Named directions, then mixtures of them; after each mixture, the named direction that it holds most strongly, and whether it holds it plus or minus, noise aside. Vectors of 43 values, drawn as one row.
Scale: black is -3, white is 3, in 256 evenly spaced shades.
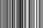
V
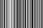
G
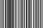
G, minus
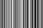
V, minus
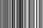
V, plus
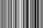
V, minus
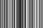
V, plus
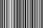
G, plus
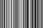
V, minus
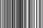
V, plus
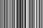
V, plus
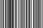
G, minus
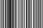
G, minus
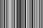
G, plus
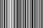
G, plus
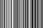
G, plus
